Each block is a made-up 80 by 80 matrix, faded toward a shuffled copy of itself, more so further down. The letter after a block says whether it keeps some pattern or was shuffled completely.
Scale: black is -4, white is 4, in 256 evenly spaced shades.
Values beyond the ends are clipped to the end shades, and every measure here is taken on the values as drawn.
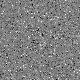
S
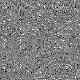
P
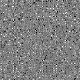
P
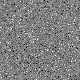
S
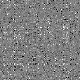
P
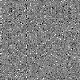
P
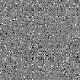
P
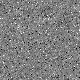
S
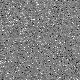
S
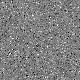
S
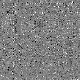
P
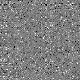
P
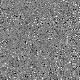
P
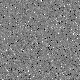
S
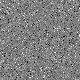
S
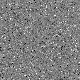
S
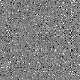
P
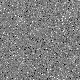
S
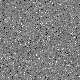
S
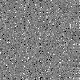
P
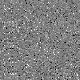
P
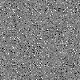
P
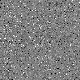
P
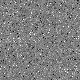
S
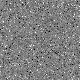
S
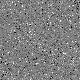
S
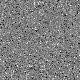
S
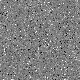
S
